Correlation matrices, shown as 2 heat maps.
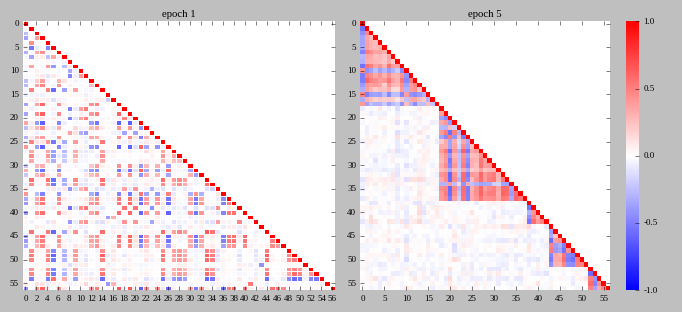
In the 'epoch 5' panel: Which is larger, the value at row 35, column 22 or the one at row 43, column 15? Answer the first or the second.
the second
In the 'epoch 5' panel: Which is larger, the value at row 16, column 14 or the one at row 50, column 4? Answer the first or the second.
the first
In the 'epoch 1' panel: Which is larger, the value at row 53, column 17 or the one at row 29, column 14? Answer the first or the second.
the second
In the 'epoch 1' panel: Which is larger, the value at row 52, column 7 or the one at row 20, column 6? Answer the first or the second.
the second
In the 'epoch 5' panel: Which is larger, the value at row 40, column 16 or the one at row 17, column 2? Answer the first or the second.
the first
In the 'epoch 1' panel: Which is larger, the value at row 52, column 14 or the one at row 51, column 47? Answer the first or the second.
the first
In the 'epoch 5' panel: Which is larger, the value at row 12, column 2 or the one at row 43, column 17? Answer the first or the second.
the first
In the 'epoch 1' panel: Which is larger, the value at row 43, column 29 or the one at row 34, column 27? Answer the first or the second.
the second
